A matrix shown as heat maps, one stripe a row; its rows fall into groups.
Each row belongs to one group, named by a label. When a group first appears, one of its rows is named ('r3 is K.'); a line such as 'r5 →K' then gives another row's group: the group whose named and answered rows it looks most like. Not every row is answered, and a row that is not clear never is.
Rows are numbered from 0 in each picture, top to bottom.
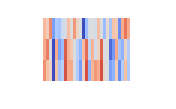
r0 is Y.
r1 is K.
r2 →K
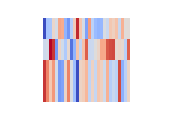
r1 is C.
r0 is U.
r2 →K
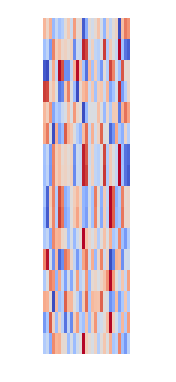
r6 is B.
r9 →U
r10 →B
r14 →C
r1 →B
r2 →U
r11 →K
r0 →Y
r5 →K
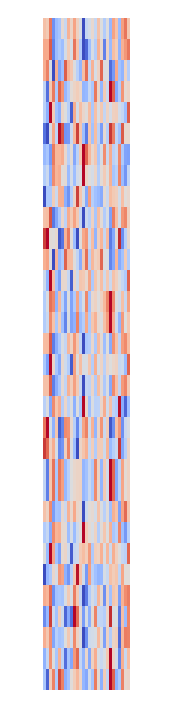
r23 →Y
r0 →Y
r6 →B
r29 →Y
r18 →B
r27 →Y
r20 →K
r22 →U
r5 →U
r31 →U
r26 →U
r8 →U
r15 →Y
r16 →C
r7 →B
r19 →K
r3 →U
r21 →U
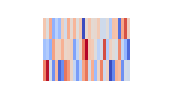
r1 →B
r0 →Y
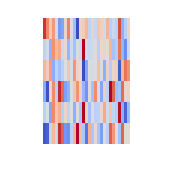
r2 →Y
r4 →B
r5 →U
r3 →U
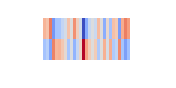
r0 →Y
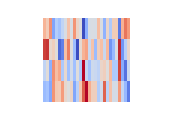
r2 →B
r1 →K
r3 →B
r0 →Y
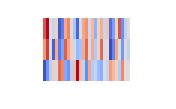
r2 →U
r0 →K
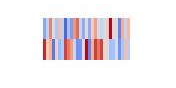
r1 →K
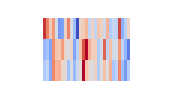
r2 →B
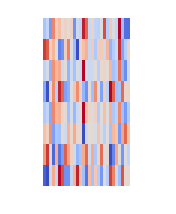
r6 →K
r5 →Y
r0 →B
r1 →K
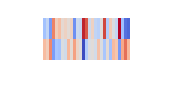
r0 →B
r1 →Y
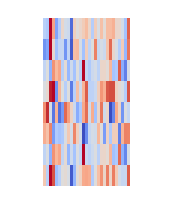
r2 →B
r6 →B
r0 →C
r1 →C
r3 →C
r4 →K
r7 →C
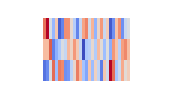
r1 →Y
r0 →K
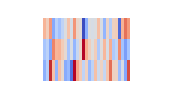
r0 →Y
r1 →B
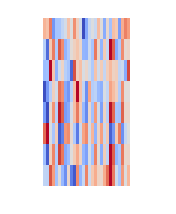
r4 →U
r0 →Y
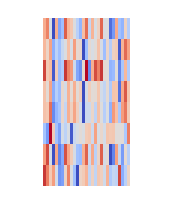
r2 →K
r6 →K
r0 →K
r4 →Y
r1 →Y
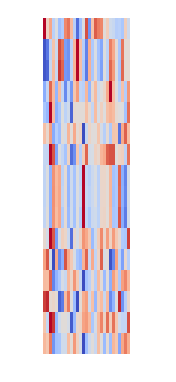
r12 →Y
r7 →B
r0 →K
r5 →Y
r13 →K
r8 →B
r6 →C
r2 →U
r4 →C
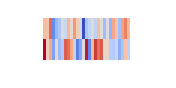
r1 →K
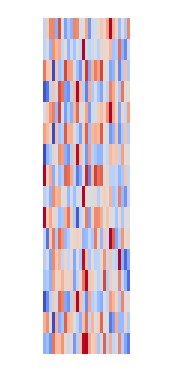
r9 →K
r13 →U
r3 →U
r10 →U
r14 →K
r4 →C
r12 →B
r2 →K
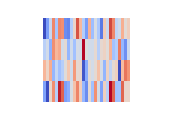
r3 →U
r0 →U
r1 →B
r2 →Y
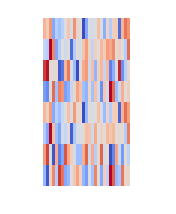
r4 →Y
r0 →Y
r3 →U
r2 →K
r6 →K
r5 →C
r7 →U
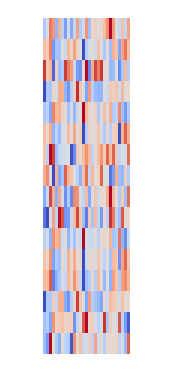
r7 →K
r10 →B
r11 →Y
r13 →U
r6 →C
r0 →C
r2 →K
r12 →Y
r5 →Y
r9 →U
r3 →U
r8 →C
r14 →B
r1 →Y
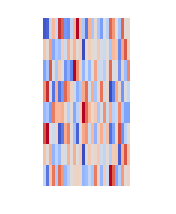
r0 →U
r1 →Y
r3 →K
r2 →C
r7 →U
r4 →B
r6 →Y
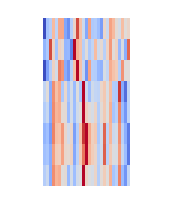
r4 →B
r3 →B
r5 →B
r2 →U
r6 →B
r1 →C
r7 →B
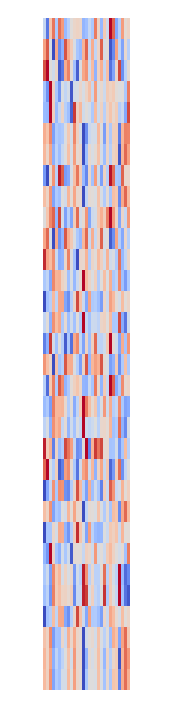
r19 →B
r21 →K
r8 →Y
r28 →U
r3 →C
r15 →C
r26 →B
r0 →U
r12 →B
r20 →K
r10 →K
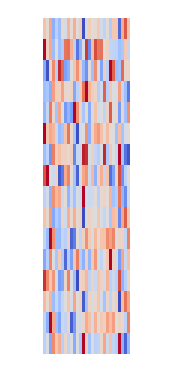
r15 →B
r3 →B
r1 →K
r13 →Y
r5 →K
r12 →K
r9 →Y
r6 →B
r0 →Y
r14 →C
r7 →K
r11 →C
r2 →U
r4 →C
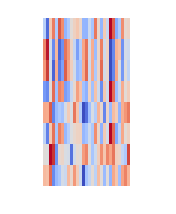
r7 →Y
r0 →U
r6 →C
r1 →K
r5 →U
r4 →Y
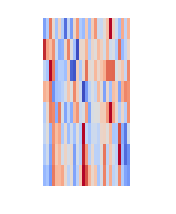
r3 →Y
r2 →C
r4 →C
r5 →B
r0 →C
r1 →K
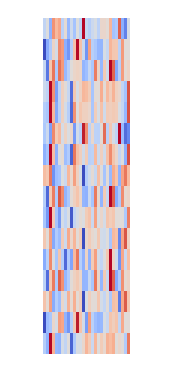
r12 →U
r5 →B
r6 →C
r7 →Y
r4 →C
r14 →U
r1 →U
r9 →C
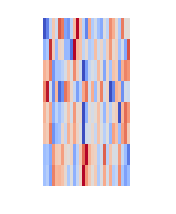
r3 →K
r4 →Y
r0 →U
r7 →B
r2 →Y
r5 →Y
